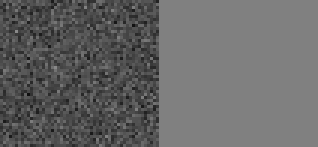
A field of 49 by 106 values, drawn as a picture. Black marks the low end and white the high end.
The table splits into one row of 2 panels. Panel 1,1: low, fine-grained. Panel 1,2: middling, flat.
